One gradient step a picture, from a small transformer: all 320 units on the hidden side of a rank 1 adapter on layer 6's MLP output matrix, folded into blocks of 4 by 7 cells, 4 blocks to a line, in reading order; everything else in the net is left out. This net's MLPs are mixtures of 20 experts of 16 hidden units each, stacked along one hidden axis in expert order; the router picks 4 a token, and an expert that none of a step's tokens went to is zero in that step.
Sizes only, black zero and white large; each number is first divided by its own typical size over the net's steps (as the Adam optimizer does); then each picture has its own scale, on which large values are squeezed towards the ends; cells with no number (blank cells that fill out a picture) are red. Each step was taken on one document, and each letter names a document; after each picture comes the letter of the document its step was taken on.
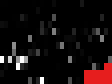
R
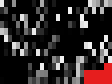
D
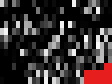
D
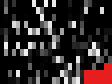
D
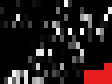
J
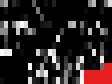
D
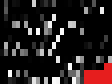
D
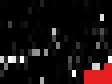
R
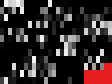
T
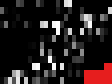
J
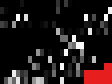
J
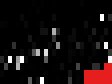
R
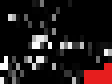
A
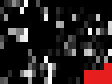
T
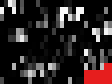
T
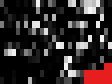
D
